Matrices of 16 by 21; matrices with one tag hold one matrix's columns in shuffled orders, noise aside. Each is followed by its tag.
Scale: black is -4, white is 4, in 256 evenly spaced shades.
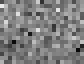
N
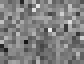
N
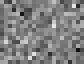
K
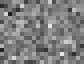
K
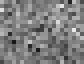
N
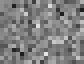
K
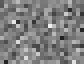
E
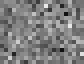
K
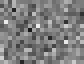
E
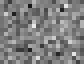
K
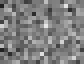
K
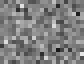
K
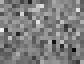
N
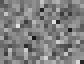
E
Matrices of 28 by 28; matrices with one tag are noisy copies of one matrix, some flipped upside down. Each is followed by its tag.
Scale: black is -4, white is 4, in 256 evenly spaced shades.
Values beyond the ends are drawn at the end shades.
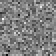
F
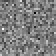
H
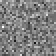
H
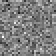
F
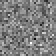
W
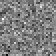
F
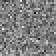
H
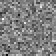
F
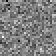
F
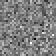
W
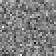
H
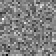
F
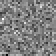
F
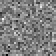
F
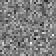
W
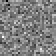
F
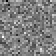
F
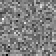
F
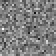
H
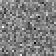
H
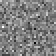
H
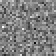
H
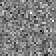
W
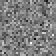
W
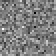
H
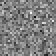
W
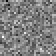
F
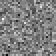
F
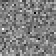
H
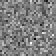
W
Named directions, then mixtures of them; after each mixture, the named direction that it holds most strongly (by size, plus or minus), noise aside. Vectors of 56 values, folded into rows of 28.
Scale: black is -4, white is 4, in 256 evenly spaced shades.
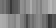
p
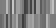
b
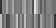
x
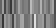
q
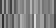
q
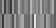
q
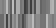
b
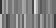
x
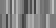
b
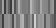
q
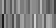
q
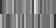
x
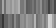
p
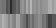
p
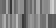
b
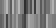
b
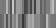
b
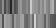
q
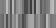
b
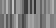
b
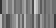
x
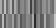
q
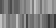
p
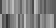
x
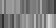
p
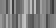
b
